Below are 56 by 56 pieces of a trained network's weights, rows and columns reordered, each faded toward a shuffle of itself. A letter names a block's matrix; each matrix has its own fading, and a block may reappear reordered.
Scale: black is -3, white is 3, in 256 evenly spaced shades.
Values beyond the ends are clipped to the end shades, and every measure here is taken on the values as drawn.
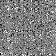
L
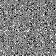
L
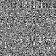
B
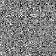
B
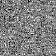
B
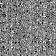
L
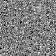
B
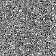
L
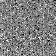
L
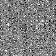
L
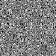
B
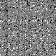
L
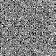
L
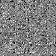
L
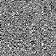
B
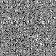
L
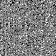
L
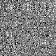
B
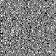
B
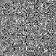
B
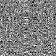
B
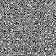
B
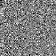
B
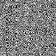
B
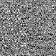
B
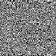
B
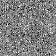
L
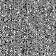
L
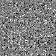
L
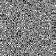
B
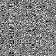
B
